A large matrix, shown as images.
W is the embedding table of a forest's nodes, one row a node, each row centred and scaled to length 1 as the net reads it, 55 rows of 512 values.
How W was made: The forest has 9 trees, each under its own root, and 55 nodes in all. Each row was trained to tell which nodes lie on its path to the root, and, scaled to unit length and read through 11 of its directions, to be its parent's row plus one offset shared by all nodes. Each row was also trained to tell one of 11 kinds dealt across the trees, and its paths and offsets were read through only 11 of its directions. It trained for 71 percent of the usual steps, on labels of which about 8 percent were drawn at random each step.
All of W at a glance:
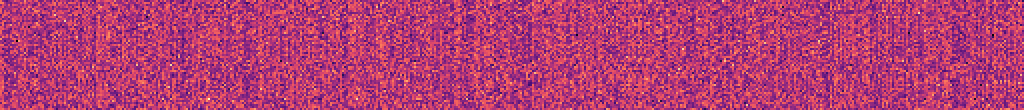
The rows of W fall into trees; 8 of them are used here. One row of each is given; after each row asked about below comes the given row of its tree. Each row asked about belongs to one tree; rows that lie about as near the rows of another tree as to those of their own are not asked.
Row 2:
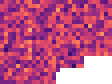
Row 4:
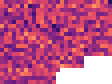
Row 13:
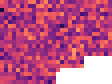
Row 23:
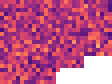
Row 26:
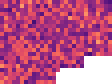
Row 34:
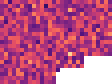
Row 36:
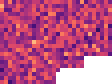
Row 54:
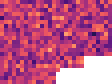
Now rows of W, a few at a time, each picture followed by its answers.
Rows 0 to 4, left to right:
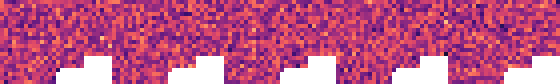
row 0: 34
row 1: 23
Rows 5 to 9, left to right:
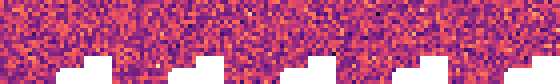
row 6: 54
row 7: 23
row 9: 4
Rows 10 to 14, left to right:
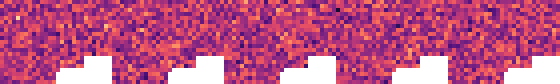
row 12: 36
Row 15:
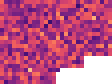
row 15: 4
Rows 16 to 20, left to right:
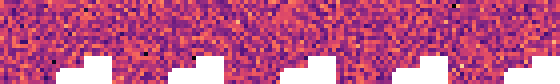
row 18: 4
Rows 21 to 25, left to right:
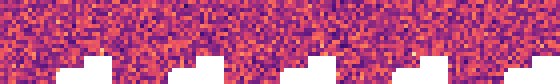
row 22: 34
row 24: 4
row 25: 26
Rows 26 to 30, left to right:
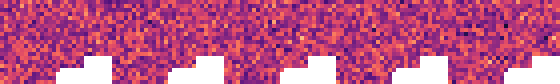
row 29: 34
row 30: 34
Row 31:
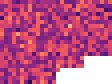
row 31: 23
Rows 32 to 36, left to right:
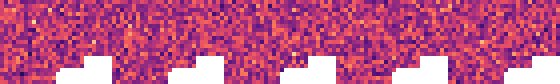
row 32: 54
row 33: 23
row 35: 54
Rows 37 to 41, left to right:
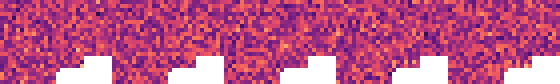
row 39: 34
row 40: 34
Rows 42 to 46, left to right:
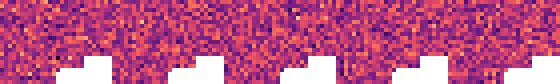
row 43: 23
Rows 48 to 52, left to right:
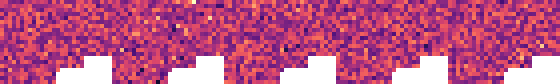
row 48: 23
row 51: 4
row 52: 26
